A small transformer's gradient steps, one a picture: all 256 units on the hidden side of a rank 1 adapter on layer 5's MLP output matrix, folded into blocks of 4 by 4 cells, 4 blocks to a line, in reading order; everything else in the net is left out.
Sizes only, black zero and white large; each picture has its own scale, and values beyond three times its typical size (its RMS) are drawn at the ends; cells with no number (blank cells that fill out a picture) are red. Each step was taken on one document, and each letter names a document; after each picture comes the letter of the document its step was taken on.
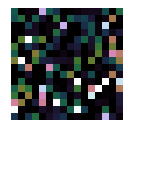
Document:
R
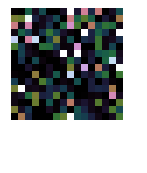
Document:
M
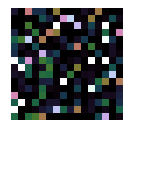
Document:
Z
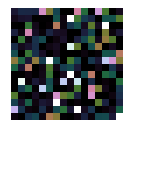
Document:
R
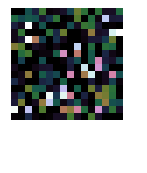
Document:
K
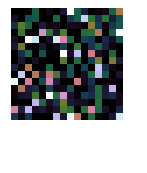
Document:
M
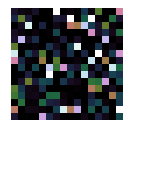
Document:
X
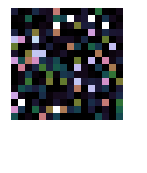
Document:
Z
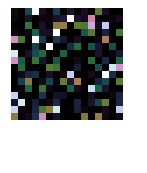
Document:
Z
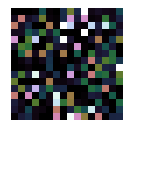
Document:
M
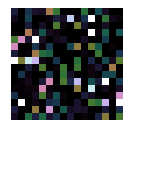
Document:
Z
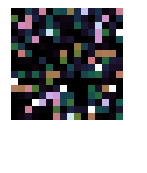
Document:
M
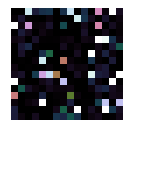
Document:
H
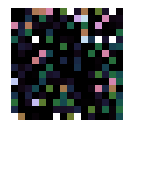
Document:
H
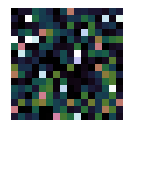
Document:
K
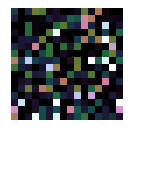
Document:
R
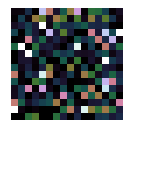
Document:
K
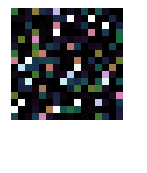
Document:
Z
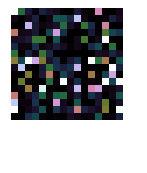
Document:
R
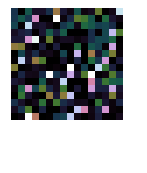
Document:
K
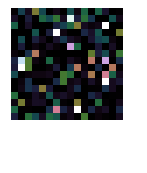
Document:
R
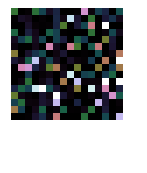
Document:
R
